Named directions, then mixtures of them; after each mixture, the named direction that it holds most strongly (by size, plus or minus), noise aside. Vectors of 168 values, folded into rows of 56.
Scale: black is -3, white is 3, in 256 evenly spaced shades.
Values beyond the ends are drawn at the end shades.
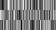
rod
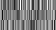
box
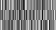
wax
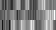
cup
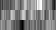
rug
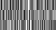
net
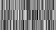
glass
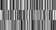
rod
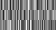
net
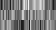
rug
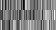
wax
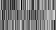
box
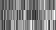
cup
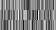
glass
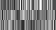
box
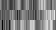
cup
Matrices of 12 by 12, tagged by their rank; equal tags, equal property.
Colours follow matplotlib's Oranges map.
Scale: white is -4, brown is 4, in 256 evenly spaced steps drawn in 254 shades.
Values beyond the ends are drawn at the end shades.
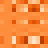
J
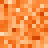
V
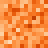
V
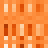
J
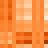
J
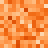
V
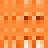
J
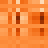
J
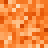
V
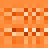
J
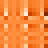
J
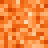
V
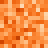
V
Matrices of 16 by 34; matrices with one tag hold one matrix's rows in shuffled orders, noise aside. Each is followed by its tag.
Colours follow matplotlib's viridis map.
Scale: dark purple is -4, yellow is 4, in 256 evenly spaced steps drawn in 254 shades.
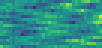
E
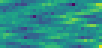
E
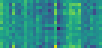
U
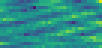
E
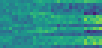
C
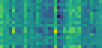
U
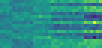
C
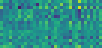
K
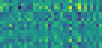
K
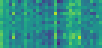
U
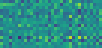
K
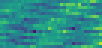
E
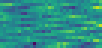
E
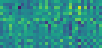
K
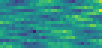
E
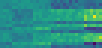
C
